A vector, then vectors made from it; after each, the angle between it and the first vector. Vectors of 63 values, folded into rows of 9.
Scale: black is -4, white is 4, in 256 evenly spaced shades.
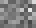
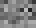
nearly opposite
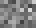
nearly parallel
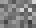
nearly parallel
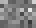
nearly parallel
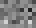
nearly opposite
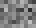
nearly opposite
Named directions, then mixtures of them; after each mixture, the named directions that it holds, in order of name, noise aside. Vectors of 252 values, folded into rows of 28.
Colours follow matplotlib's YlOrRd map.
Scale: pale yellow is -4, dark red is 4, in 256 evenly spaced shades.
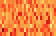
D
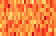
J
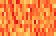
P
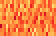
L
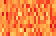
D, P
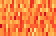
L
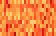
J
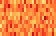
J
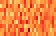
J, L, P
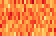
J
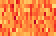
L, P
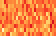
D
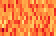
D, J, P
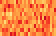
D, J, L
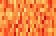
J, L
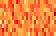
D, P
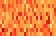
D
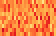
D, J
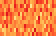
D, L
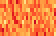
D, P
